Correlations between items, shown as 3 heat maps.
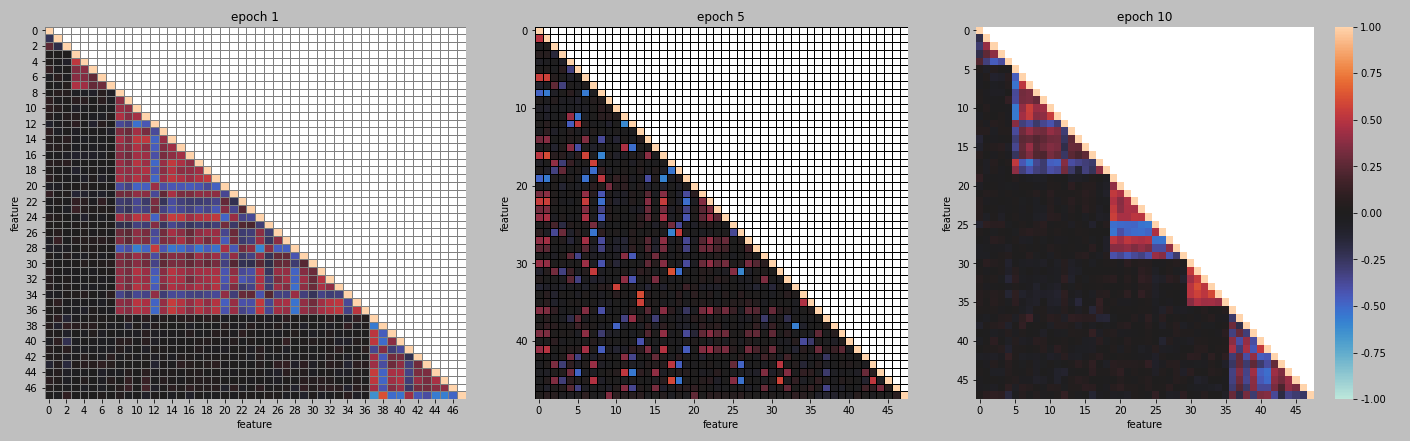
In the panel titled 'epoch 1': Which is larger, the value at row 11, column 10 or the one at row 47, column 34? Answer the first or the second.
the first
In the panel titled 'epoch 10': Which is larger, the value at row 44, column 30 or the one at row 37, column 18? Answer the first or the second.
the first
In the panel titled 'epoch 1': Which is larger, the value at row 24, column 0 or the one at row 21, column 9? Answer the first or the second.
the second
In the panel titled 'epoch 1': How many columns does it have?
48
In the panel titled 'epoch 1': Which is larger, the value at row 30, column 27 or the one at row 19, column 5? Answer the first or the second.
the first
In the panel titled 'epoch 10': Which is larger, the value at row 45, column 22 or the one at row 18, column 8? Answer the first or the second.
the first
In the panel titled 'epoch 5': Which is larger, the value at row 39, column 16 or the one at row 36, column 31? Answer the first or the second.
the first
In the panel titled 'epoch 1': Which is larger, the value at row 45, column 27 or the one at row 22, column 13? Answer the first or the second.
the first
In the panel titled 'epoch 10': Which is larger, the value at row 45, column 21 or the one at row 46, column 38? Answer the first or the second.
the first
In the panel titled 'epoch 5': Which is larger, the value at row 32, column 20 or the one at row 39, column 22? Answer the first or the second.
the second
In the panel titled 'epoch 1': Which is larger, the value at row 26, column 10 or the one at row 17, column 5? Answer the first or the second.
the first
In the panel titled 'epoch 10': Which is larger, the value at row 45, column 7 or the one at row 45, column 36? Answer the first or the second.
the first
